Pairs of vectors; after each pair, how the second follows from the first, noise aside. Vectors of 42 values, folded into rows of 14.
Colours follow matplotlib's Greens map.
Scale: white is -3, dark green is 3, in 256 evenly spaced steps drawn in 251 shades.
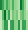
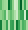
wrapped around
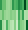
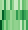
wrapped around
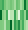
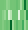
partly zeroed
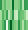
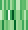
wrapped around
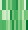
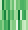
wrapped around
